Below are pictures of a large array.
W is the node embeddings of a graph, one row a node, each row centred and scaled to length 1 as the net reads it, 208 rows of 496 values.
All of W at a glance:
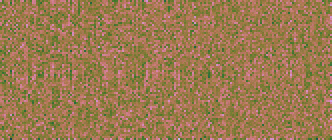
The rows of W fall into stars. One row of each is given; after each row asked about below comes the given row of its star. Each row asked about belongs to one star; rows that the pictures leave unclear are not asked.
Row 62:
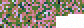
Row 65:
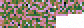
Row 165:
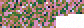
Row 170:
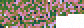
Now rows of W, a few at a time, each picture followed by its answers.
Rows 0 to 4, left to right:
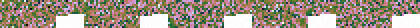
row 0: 170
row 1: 170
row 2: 170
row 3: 165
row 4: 170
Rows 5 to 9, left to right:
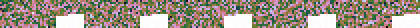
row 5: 165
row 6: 165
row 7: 65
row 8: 170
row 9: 62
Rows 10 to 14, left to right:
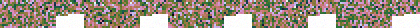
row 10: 62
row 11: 165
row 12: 165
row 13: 170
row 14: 170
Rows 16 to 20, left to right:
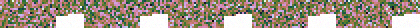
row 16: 62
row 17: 62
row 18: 165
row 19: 62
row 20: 62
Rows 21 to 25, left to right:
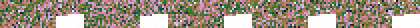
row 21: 165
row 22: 170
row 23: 65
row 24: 65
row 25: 65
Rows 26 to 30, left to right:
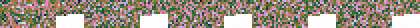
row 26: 165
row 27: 65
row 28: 170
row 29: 170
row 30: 65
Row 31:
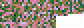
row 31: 165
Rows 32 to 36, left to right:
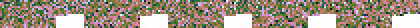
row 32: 165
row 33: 65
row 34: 65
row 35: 65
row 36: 170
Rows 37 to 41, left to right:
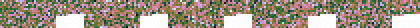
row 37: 170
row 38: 170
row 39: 62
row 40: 165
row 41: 170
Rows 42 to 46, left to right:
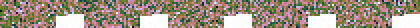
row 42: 170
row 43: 165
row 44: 165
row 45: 65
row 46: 65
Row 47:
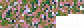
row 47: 62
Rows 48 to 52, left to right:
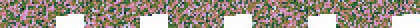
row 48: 62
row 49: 165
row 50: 170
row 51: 170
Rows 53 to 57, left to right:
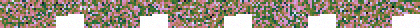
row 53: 62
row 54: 62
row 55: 165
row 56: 65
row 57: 62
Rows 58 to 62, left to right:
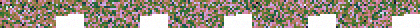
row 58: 62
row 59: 65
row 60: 65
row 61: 165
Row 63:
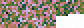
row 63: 62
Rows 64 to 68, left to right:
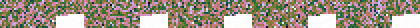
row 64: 65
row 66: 165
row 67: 165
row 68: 65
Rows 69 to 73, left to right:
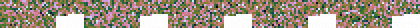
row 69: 170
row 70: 170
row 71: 170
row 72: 65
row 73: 165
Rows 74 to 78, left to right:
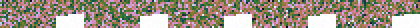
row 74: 65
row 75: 165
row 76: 165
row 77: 165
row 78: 170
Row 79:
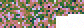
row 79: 165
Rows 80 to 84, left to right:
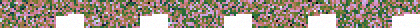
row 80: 62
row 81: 65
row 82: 165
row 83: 65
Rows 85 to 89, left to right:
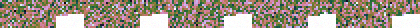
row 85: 65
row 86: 65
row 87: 62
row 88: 170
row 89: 170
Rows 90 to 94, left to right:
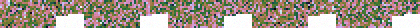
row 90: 62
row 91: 65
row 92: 165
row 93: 62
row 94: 165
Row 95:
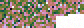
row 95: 165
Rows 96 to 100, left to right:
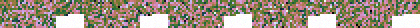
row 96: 165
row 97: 170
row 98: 170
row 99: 165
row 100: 65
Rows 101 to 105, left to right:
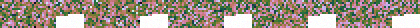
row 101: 165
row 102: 62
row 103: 65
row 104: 170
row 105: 165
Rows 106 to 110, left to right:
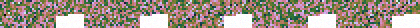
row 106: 165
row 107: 170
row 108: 170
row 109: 165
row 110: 165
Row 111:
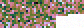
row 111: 165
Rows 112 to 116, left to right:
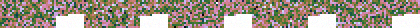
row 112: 165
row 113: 165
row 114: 170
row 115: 165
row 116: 165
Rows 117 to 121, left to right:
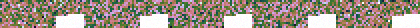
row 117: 165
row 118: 170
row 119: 170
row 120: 170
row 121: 65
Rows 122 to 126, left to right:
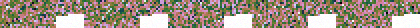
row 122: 62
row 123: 165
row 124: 170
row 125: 170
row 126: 170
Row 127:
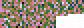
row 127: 65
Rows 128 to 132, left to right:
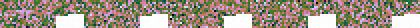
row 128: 170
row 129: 170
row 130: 165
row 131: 65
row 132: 62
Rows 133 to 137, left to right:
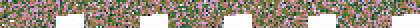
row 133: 65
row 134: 170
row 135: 65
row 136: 62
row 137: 62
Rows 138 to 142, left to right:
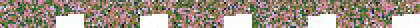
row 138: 62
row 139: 65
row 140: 62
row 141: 170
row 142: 165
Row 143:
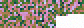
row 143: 170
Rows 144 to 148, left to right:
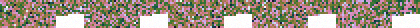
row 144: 62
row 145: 65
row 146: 62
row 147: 165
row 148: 170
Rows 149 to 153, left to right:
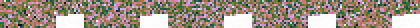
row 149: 65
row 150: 65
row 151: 65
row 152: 65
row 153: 65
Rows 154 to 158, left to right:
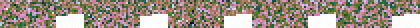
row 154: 62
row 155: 65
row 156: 65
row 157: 165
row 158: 62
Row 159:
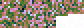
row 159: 62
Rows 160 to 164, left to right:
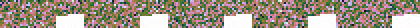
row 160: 165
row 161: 165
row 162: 170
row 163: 62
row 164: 65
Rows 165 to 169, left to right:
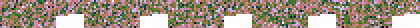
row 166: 62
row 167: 62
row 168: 165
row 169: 62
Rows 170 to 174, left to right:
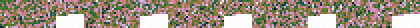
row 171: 62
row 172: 62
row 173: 62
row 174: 65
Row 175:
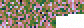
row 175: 165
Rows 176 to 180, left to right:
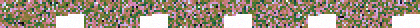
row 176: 62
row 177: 165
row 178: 170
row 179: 170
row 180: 65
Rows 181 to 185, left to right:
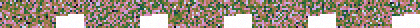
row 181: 165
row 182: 65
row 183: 62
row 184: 65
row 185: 62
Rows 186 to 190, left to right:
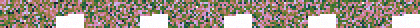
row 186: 62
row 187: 65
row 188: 65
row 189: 65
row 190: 65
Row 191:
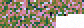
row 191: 170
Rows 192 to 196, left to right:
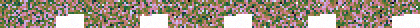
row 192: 170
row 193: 170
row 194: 165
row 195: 170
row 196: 62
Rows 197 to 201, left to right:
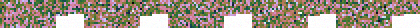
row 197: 170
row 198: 62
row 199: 65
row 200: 170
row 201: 170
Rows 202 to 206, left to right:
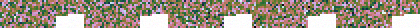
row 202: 62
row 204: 165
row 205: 62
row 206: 170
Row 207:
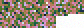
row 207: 165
